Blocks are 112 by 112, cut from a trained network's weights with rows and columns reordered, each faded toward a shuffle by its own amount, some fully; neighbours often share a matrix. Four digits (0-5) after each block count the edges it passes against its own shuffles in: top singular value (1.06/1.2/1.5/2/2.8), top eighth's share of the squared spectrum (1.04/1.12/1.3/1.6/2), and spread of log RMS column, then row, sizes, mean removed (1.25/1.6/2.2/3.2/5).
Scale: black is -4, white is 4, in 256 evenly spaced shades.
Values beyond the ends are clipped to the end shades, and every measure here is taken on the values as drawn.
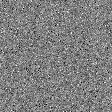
0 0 0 0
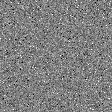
1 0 0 0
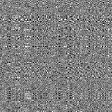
4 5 3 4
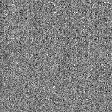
3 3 0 2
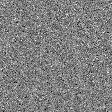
0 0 0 0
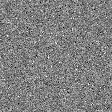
0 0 0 0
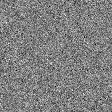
0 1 0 0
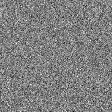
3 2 0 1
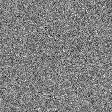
0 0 0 0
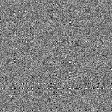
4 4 2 2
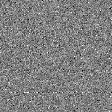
3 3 1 1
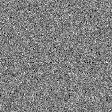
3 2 1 1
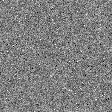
0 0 0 0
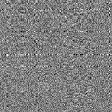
4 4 2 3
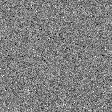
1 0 0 0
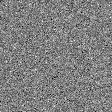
1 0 0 0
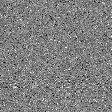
3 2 0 1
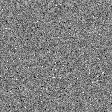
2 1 0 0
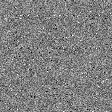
3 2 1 1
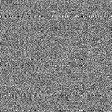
4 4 2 2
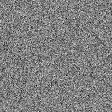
2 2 0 0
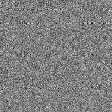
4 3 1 2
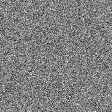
2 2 0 0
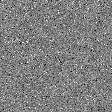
2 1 0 1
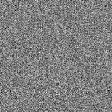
3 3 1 2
